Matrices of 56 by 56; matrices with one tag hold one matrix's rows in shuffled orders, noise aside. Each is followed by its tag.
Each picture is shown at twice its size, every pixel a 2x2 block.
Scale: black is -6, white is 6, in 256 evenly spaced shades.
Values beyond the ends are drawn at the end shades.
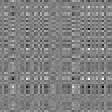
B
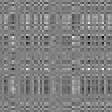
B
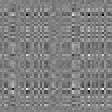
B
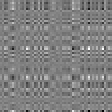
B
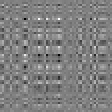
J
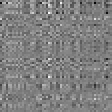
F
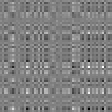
B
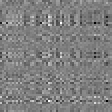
F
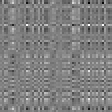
B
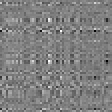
F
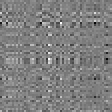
F
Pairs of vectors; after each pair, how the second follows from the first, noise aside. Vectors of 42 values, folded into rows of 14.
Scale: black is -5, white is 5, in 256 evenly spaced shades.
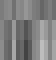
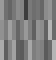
shuffled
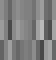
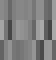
copied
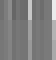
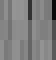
negated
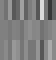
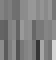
shuffled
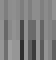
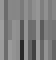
copied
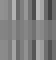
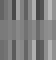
negated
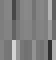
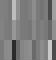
negated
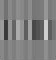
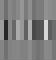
copied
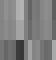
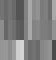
negated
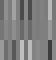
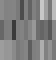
shuffled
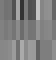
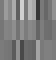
negated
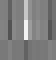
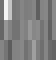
shuffled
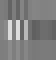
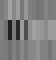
negated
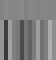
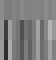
copied
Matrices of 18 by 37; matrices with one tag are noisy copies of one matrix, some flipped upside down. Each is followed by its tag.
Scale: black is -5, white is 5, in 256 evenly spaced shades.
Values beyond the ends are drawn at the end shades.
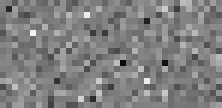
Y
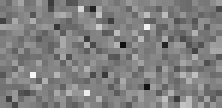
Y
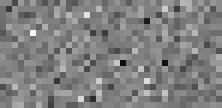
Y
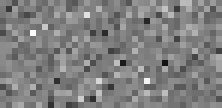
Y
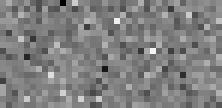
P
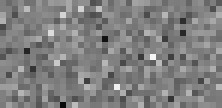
P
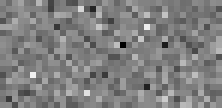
Y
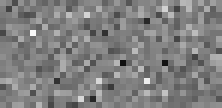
Y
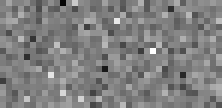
P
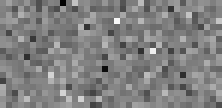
P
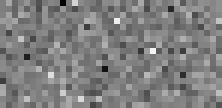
P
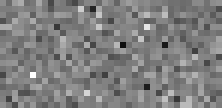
Y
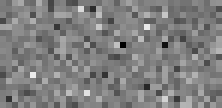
Y
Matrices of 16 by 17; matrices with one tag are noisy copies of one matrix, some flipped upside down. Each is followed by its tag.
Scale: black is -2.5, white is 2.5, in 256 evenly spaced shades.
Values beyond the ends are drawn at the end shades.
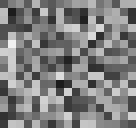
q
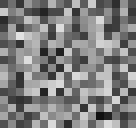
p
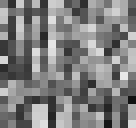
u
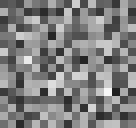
p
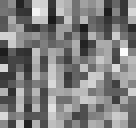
u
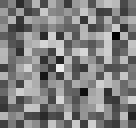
p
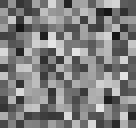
p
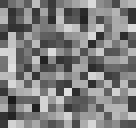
q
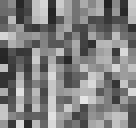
u
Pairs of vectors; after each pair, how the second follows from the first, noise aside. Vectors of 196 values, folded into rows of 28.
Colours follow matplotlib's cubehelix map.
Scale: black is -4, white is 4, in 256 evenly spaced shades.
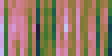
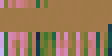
partly zeroed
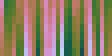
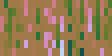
partly zeroed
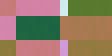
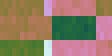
reversed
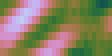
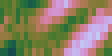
reversed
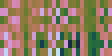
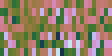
sign-scrambled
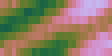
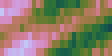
reversed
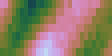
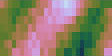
reversed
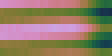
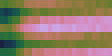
reversed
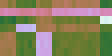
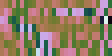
sign-scrambled
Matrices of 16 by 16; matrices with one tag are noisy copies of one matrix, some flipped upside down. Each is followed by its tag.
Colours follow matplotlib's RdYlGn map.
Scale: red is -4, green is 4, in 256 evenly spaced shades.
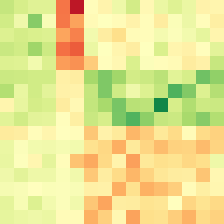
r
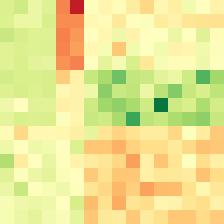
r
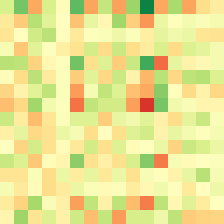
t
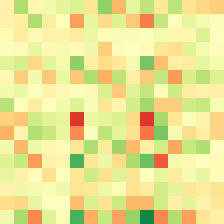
t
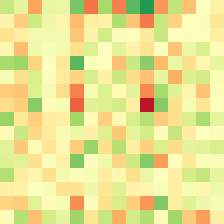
t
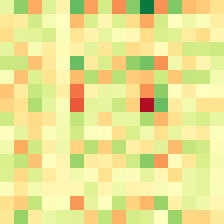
t
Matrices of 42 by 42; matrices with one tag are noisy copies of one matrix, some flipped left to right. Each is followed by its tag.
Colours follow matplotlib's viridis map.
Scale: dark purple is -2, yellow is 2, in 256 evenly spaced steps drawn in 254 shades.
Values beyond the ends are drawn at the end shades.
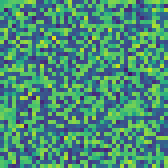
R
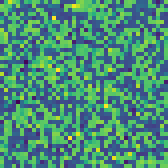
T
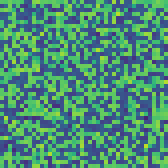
R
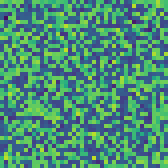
R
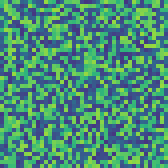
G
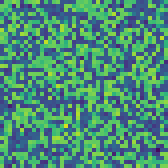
T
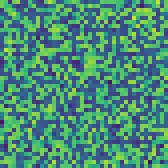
G
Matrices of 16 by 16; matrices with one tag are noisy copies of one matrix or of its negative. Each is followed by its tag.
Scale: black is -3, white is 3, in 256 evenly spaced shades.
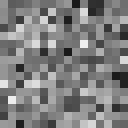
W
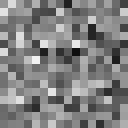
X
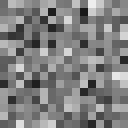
W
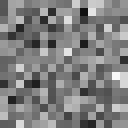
W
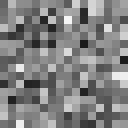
W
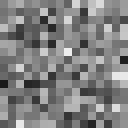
W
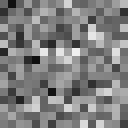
X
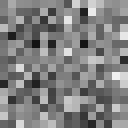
W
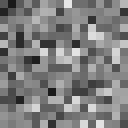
X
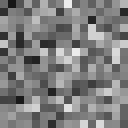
X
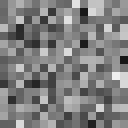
W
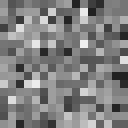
W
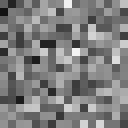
X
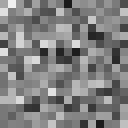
X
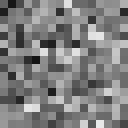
X
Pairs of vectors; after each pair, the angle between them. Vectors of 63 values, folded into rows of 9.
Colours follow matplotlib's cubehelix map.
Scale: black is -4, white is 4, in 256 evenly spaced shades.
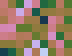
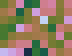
nearly opposite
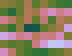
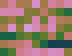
nearly opposite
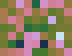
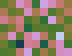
nearly parallel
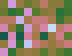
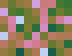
orthogonal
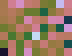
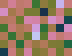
nearly parallel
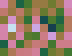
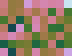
orthogonal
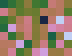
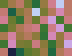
orthogonal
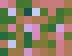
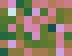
nearly parallel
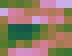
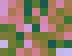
orthogonal
